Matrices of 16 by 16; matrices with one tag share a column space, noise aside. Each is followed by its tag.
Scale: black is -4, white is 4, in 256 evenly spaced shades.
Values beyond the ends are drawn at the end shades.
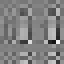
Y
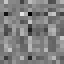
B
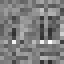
Y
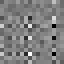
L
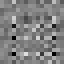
L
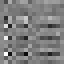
L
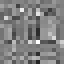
Y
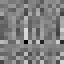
Y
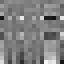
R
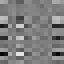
L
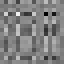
B
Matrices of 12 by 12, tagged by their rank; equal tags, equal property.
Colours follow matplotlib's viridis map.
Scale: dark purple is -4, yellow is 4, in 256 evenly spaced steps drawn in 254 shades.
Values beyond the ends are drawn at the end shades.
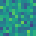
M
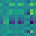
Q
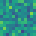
M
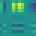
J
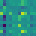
Q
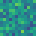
M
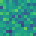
M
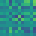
Q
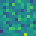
M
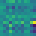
Q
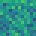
M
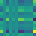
J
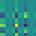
J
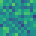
M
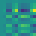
J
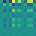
J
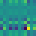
J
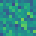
M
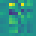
Q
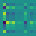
J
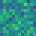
M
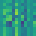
Q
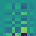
J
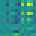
Q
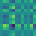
J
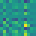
Q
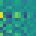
Q
